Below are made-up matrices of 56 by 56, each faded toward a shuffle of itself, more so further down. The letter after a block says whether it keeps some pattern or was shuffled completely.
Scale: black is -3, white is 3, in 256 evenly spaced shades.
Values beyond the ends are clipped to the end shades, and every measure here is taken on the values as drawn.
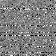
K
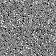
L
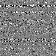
K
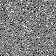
L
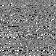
K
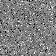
L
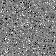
L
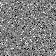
L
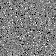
L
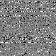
K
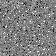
L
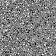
L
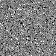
L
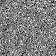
L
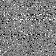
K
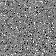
L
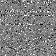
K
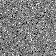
L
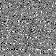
K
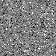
L
